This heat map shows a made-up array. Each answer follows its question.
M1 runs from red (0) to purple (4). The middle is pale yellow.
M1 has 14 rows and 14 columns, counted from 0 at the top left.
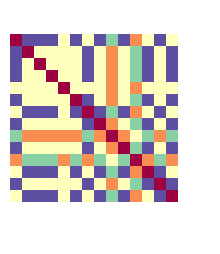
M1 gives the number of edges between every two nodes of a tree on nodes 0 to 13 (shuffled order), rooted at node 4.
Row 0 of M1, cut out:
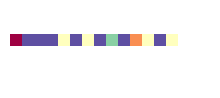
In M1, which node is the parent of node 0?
10
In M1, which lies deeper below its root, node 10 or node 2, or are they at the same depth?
node 2
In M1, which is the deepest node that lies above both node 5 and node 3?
8
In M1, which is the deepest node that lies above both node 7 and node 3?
8
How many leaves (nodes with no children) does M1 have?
11
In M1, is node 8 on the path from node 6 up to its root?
no
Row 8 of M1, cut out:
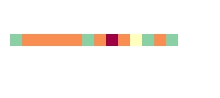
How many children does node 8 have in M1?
7
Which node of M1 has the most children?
8
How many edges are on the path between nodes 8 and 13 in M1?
3
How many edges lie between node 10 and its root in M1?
1
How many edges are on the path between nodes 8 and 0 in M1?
3
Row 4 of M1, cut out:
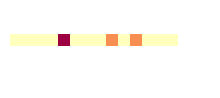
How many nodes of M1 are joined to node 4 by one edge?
2
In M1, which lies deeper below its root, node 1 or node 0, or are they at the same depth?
the same depth
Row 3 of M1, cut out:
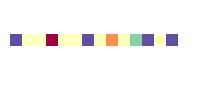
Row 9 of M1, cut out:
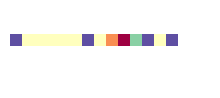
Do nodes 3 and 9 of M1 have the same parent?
yes
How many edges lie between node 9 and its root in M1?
2
